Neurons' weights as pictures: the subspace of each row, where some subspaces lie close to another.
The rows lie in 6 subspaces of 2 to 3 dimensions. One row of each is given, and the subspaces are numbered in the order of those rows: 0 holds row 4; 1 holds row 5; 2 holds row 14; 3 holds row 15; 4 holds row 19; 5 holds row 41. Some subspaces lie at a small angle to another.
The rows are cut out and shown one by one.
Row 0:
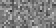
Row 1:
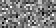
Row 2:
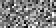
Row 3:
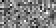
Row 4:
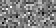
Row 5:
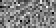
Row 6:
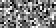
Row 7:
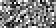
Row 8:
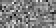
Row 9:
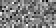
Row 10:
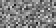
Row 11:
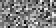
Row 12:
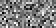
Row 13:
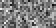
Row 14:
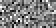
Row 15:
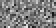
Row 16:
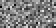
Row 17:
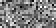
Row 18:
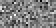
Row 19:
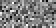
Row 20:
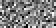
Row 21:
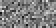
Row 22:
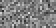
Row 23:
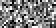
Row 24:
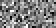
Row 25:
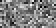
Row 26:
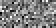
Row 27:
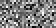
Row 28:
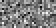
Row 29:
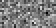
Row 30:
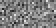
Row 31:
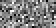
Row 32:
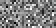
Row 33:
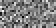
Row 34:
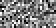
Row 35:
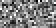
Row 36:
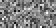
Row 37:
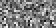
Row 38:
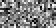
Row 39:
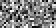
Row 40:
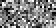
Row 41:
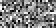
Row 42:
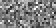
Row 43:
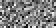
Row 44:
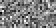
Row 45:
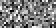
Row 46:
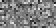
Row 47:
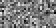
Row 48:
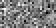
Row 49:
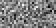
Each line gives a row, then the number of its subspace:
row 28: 0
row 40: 5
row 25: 5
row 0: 4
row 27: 0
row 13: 2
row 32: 0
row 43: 3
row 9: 4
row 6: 1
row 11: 3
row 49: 1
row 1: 0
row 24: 3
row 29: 0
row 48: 1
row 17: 5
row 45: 4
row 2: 3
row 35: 5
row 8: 5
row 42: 1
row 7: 1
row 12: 0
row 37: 0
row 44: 2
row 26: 4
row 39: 4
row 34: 2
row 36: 0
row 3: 1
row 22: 2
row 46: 5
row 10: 3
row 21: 4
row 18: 5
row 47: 2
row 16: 3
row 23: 2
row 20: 3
